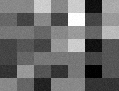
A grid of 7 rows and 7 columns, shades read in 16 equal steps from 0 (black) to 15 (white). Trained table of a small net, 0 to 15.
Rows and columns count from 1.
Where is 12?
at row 1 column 3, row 1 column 5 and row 4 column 5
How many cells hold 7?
6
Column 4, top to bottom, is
8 4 8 9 7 3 8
